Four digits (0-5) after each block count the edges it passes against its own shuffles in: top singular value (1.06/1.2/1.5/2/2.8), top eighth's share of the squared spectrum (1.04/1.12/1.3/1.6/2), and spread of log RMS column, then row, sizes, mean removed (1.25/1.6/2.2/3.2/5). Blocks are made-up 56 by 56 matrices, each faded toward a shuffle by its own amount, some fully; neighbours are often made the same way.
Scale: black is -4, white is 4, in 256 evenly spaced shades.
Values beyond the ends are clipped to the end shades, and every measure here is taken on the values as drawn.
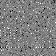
3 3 0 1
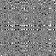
4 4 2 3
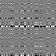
5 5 2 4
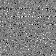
1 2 0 2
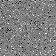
2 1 0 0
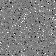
1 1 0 0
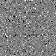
3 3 1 2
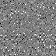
3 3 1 2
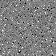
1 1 0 0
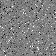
0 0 0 0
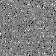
2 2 1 1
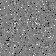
3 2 0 0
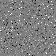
1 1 0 0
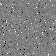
0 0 0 0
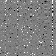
4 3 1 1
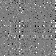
4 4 2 2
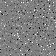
1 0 0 0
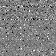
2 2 0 2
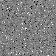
0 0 0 0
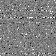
2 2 0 2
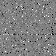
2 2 0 1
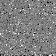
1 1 0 1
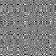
5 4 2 3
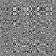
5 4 3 3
